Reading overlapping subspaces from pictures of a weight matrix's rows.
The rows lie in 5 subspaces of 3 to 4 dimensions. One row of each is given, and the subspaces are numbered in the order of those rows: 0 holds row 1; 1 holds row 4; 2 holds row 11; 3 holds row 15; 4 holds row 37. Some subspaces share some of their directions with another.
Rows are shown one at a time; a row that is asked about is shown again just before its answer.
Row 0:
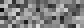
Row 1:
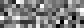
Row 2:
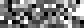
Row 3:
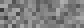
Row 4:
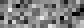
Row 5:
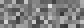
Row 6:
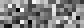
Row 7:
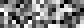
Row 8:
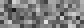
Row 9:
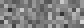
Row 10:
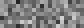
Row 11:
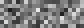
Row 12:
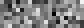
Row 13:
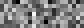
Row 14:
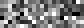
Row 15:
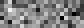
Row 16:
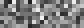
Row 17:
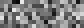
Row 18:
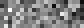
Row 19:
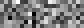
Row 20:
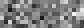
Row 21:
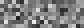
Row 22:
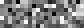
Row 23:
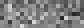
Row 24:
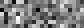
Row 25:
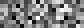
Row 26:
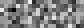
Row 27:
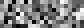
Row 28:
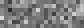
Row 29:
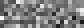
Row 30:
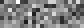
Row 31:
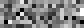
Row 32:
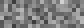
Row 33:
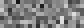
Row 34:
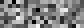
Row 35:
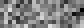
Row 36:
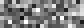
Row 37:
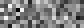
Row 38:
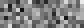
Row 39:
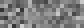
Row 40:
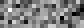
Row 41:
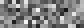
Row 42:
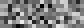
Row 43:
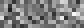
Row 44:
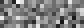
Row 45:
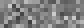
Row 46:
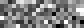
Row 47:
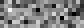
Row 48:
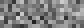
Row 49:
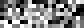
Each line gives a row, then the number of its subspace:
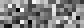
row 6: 4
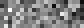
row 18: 4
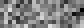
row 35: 1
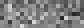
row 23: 3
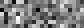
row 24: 1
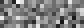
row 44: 0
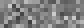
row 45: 4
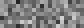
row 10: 0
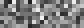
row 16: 1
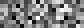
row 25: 1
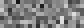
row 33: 0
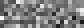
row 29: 0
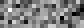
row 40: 1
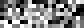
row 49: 4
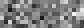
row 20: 1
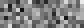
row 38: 4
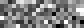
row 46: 0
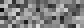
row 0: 4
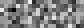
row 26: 1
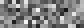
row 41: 1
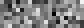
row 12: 4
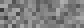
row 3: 4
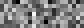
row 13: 3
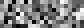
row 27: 1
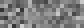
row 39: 4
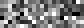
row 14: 4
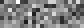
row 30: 3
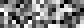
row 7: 1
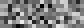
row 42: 0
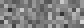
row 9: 2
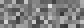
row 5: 2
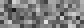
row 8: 3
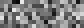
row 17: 3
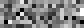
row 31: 2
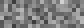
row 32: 2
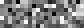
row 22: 3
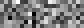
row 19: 3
